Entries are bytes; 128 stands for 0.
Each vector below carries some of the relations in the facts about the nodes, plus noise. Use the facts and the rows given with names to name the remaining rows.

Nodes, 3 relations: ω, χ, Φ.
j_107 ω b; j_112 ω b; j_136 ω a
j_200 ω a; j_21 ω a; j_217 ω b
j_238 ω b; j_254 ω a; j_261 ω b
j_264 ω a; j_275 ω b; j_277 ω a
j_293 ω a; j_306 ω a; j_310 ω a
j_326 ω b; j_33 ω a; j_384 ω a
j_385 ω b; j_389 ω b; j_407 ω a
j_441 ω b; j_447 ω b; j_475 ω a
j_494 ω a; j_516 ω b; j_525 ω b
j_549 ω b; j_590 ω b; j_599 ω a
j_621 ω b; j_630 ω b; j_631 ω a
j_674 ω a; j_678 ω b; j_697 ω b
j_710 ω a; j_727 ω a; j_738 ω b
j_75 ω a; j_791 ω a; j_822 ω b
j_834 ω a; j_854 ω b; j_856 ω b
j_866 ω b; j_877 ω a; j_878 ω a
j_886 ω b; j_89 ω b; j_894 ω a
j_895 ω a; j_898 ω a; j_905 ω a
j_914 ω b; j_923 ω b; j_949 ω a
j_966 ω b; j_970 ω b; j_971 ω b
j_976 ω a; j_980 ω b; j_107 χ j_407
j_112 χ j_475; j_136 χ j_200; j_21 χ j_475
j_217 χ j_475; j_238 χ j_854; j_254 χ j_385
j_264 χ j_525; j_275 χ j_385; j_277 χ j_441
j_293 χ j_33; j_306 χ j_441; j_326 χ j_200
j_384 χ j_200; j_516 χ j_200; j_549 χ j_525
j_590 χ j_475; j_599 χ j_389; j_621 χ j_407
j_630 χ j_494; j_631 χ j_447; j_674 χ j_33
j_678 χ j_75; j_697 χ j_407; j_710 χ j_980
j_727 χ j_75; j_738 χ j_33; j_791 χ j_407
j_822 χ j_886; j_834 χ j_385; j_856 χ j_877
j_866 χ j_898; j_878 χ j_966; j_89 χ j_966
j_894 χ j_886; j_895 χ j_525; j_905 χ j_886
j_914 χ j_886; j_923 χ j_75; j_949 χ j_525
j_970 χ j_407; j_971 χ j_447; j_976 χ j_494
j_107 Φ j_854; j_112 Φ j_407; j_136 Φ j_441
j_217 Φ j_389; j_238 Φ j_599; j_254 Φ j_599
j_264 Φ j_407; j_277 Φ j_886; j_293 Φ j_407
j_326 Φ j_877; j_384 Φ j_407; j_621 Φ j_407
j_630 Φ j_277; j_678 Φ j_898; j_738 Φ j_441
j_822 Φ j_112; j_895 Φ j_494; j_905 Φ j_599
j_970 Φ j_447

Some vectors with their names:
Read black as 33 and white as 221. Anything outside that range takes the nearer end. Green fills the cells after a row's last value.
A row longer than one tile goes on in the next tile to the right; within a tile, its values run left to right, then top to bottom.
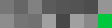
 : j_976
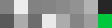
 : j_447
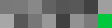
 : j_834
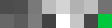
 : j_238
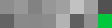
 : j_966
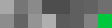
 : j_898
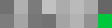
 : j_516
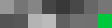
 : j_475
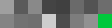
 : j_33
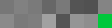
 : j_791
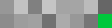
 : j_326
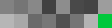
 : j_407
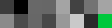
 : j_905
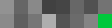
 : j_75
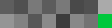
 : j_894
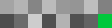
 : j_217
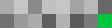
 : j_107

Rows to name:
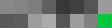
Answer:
j_21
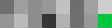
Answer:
j_112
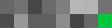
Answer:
j_886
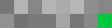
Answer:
j_275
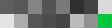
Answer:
j_384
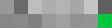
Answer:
j_738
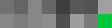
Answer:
j_949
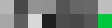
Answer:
j_895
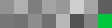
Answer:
j_385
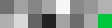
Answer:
j_621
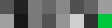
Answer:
j_254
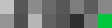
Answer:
j_494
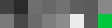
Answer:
j_599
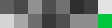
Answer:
j_264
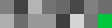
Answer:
j_136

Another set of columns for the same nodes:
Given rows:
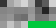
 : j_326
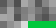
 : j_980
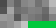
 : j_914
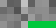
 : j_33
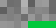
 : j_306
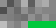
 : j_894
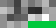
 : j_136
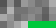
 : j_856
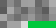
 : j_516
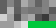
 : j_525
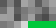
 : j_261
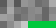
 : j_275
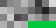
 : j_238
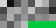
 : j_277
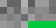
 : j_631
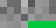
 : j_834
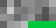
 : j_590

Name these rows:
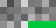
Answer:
j_200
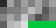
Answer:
j_107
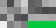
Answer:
j_905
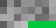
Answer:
j_697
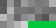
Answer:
j_549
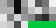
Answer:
j_447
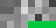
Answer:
j_407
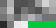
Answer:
j_217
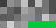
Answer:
j_293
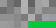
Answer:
j_791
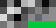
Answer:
j_678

